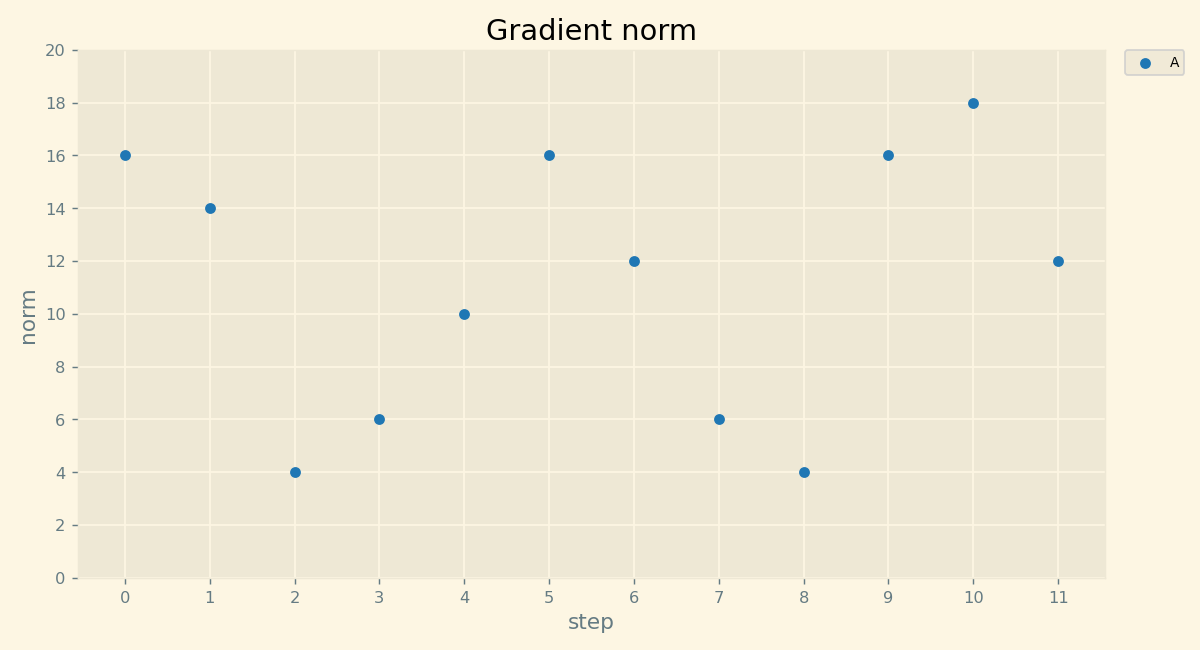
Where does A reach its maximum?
10
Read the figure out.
Title: Gradient norm
x-axis: step, ticks 0 1 2 3 4 5 6 7 8 9 10 11
y-axis: norm, ticks 0 2 4 6 8 10 12 14 16 18 20
Legend: A
Values:
A: 16 14 4 6 10 16 12 6 4 16 18 12
